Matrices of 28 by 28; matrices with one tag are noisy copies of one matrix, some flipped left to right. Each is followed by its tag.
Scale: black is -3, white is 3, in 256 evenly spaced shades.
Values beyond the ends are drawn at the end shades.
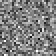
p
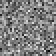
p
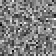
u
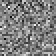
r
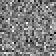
r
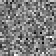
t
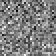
r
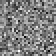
p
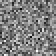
p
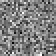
t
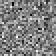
p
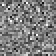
r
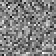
r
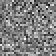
r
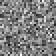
u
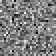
u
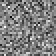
r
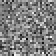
t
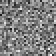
p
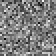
r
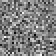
t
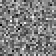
u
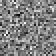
u
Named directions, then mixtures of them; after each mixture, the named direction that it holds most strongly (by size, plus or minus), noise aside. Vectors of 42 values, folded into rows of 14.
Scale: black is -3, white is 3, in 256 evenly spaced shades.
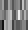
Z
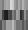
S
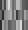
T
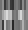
S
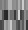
S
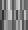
T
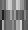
T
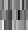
Z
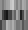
S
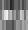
S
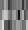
Z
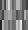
T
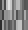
T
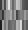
T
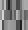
T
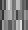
T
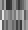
T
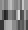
S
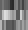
S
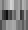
S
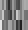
T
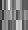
T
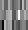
Z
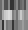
S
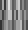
T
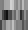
S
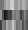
S
